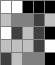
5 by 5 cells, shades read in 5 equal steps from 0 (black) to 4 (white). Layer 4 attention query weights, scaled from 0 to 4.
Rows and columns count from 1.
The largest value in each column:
4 4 3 2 4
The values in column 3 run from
0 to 3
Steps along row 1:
same down same same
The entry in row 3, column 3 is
3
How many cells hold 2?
4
